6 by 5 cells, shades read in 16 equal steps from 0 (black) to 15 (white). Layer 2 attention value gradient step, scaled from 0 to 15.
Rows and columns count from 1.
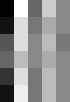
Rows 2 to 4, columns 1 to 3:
1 13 7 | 5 13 8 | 6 11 8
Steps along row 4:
up down up down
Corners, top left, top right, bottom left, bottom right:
0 8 1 8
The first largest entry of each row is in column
2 2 2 2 2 2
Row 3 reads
5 13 8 11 7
